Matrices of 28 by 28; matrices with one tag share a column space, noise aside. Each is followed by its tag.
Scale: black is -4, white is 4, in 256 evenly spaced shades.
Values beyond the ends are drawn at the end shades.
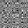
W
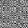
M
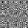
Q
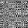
Q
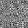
Q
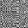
M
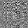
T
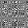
Q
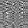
T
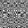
W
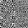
M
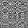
T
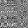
M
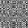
Q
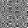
M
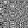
Q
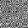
M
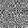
W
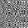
Q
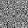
Q
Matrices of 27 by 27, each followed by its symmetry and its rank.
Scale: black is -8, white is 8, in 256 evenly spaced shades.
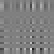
neither, rank one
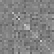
symmetric, rank five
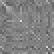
symmetric, rank five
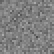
symmetric, full rank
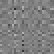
neither, rank three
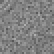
symmetric, full rank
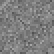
symmetric, full rank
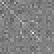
symmetric, rank five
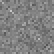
symmetric, full rank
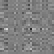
neither, rank three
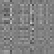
neither, rank three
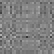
neither, rank three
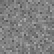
symmetric, full rank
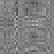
neither, rank three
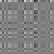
neither, rank one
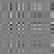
neither, rank one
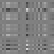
neither, rank one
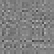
neither, rank three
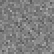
symmetric, full rank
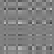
neither, rank one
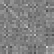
symmetric, rank five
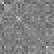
symmetric, rank five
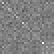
symmetric, rank five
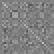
symmetric, rank five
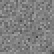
symmetric, full rank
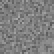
symmetric, full rank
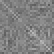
symmetric, rank five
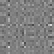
neither, rank three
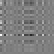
neither, rank one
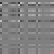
neither, rank one
